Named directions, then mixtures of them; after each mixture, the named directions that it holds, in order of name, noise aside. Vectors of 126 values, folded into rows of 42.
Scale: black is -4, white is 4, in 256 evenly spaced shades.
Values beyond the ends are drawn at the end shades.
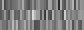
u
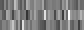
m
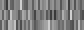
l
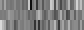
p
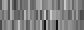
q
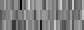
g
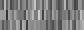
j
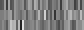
j, l, m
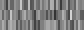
l, p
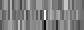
m, q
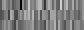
g, q, u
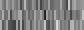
l, m, q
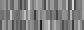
g, l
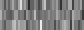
g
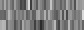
g, m, p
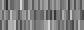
l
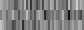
m, p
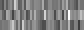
m
